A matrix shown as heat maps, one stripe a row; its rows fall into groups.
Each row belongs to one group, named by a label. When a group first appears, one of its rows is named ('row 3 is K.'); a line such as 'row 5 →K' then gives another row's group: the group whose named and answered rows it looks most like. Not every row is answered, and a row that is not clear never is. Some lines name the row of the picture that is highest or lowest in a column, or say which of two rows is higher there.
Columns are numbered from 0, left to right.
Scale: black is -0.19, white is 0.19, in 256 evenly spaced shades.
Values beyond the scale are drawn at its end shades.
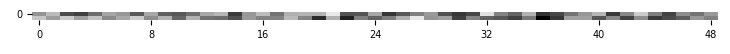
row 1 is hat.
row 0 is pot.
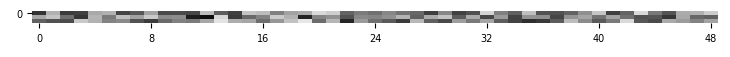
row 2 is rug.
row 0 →pot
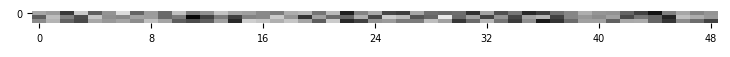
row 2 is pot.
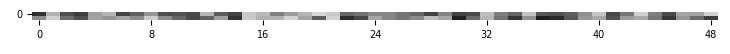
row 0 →pot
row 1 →pot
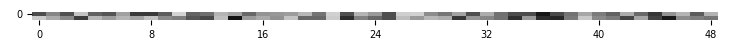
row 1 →hat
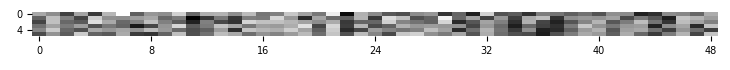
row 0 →rug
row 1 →hat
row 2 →pot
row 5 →rug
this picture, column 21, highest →0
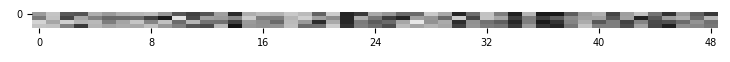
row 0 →pot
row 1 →rug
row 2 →hat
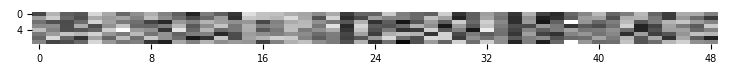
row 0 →pot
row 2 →rug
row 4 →rug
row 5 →hat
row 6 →pot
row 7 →rug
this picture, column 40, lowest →3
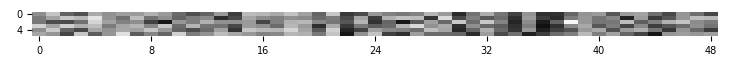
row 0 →pot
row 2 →rug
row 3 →hat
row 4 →pot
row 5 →rug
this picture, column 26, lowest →2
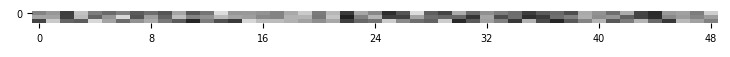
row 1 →rug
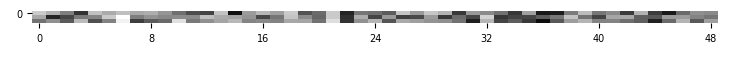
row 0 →hat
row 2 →rug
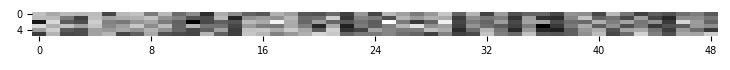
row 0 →hat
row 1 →hat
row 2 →pot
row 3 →hat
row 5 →pot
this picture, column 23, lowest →4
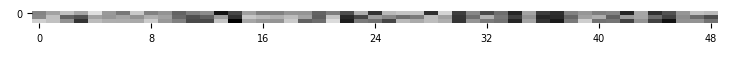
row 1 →pot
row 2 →hat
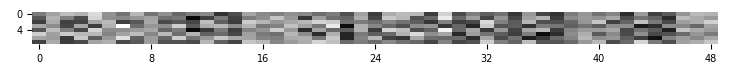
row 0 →hat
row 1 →hat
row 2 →pot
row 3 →rug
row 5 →hat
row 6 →rug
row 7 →pot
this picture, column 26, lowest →6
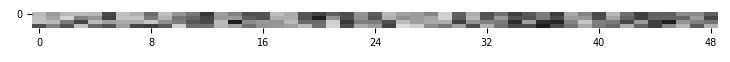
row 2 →hat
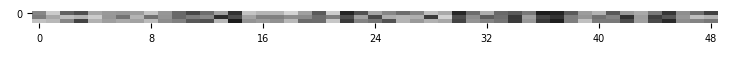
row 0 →pot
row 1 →hat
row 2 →hat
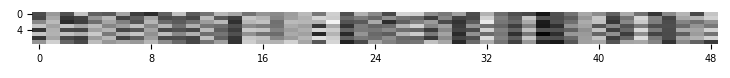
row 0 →rug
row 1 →pot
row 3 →hat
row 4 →pot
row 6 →pot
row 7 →pot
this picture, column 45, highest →0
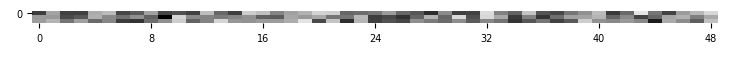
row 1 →rug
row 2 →rug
